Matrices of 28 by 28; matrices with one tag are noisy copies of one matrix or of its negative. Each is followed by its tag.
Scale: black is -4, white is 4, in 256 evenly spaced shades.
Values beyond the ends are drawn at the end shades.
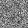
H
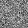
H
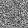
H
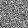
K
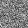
K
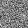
K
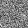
K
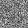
H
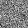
K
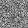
H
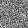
K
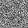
H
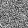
K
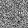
H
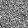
K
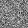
H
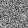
K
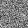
K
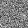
K
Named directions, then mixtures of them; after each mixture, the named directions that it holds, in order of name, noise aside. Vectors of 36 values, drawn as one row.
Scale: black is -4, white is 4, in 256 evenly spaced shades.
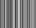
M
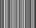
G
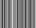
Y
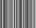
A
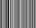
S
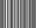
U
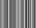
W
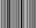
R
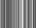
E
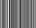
S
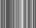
E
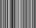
U, W, Y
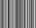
W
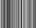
E, R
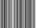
A, Y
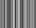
M, R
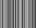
A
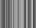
E, Y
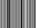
R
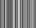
M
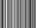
G, U, Y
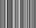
M, R, U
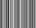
S
